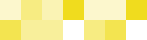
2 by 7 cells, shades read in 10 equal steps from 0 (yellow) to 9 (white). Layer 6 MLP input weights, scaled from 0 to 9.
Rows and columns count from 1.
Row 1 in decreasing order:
7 7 7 6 4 0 0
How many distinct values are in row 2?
4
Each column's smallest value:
2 4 5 0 4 2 0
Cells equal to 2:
2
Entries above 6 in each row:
3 2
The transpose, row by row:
7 2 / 4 5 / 6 5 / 0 9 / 7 4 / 7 2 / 0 9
